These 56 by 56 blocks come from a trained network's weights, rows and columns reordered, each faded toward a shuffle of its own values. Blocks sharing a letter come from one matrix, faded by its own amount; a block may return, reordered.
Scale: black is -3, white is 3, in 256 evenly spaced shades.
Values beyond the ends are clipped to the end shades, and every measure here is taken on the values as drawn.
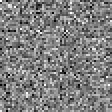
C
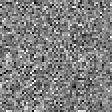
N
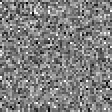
N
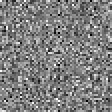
C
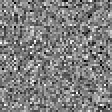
N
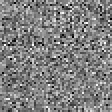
C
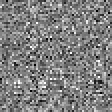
N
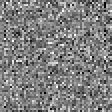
C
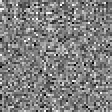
C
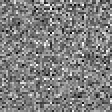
N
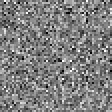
C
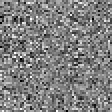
N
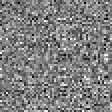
N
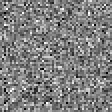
C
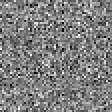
C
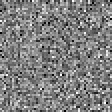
C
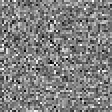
N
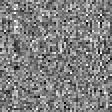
N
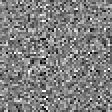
N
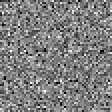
C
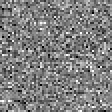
C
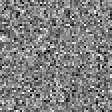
C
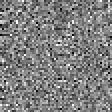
N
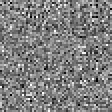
C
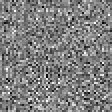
N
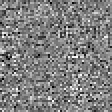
C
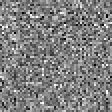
C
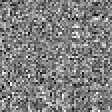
N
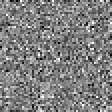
C
